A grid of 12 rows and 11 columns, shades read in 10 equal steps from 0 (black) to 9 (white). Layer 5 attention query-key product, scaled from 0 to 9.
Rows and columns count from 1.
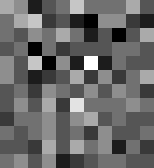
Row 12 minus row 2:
0 -1 -4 3 -2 1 3 -1 -1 1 2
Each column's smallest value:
2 3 0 0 1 1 0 1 0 2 1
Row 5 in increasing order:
0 1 1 3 3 3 4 5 5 7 9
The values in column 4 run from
0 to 6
